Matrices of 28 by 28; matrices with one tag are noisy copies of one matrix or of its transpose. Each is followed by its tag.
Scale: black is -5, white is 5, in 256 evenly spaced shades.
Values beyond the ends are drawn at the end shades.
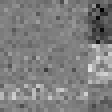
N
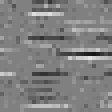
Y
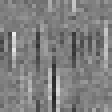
Y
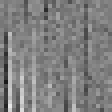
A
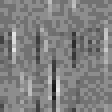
Y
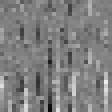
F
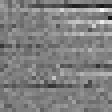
A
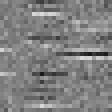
Y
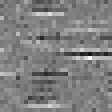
Y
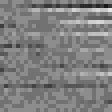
A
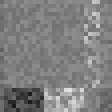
N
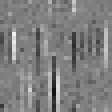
Y
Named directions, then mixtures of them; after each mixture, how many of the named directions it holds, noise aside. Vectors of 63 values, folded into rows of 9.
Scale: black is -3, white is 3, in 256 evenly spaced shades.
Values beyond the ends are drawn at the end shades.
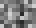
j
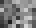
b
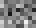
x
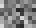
two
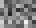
one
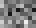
one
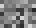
three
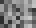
two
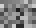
three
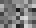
three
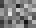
one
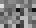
three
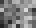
one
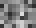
one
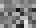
three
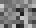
three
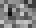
two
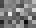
one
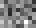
one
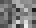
two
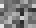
two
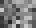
one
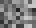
two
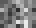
three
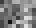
one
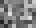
three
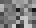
three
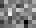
one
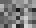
three
